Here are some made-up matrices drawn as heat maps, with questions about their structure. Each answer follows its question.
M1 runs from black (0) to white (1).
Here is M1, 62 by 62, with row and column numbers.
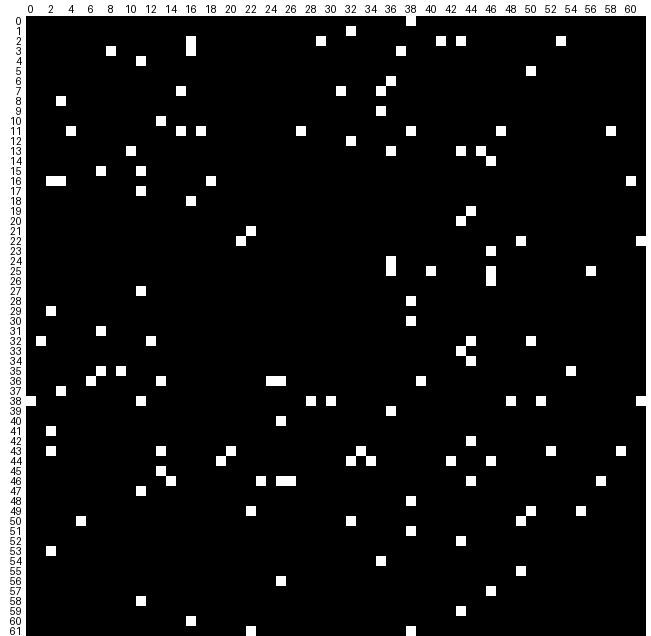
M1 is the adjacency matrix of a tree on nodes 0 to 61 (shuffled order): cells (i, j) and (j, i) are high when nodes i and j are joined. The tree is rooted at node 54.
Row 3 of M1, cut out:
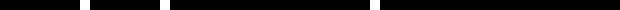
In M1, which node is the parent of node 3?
16
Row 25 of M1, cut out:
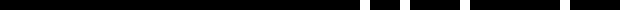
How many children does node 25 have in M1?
3
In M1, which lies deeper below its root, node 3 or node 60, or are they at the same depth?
the same depth
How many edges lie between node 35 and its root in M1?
1
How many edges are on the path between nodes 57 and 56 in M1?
3
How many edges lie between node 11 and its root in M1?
4
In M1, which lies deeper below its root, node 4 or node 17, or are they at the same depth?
the same depth
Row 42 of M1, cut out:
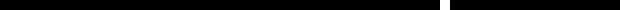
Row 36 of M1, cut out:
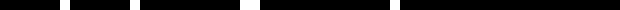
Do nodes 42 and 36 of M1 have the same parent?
no
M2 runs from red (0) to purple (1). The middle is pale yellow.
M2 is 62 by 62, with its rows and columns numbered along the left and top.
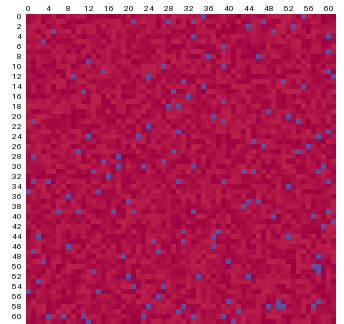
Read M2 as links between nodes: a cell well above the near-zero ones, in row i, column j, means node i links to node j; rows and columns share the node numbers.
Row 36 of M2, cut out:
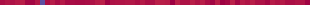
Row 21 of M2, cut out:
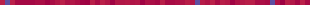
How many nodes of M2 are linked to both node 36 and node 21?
0
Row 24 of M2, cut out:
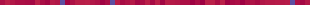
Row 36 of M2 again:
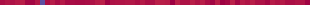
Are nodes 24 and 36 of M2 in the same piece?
no
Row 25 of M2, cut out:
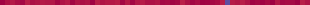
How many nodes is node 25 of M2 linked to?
1
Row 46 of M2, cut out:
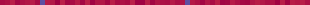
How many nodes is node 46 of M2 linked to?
2
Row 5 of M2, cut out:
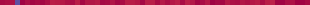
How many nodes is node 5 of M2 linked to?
1
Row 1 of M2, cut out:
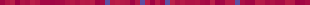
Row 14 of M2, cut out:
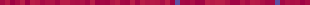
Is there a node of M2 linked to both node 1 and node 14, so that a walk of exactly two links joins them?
no
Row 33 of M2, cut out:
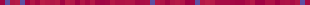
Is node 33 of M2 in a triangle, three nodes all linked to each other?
yes
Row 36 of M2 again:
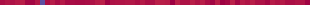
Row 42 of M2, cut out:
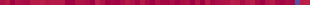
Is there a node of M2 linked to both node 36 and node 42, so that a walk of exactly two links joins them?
no
